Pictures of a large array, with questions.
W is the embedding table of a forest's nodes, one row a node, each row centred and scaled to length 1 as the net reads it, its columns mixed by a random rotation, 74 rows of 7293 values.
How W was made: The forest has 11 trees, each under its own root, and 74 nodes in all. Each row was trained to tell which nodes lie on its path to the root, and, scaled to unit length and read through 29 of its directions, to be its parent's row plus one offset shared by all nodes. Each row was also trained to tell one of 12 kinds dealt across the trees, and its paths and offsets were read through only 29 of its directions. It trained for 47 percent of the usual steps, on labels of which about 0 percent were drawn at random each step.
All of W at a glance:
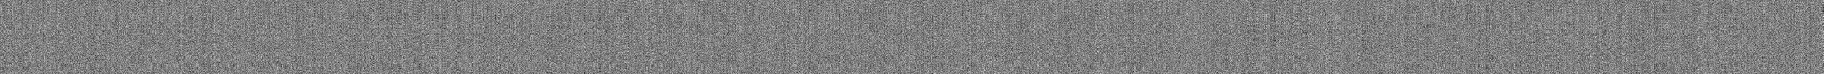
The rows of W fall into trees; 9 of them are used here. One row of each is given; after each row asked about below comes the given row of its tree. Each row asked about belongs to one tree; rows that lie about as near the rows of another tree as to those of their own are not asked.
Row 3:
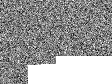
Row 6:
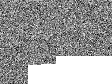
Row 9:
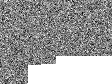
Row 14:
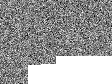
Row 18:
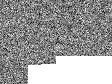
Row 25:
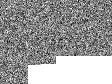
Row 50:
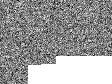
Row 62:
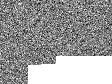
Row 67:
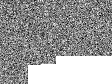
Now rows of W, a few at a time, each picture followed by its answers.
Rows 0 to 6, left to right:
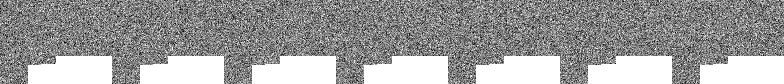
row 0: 3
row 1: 6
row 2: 14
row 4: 50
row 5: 50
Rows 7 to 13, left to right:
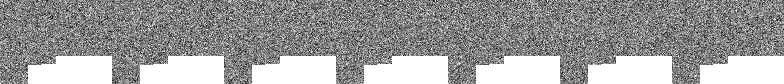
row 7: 50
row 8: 18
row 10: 50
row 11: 50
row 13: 50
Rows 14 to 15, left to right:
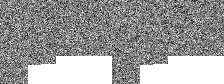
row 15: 18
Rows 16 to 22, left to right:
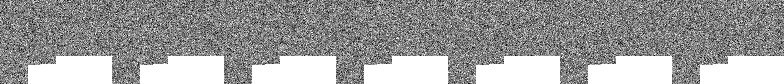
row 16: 67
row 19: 18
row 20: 50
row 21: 25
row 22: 6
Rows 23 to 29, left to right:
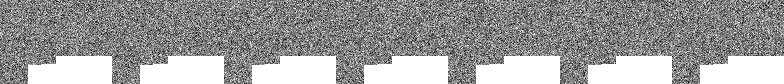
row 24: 6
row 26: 25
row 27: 6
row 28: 18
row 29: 9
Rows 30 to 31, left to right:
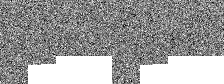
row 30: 25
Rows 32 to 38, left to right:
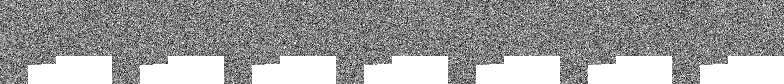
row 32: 25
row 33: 3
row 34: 3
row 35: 62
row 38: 67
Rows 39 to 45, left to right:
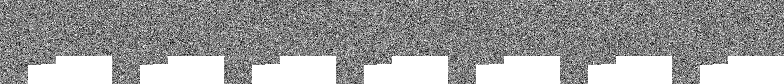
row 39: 9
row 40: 25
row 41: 18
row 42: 3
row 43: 6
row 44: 25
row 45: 67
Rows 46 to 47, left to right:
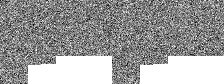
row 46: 6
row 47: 62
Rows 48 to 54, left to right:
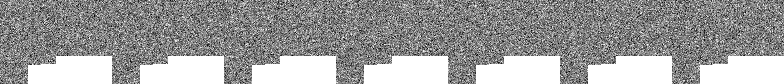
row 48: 14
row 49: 25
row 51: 62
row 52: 6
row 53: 25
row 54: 67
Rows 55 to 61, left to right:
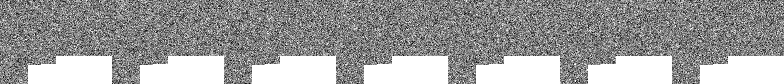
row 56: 9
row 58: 50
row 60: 25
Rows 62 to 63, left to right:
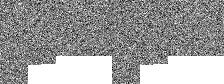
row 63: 50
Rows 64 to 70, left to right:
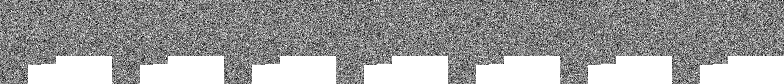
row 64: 18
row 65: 9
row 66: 18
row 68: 18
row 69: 67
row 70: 9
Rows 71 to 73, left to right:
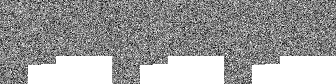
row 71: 18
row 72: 3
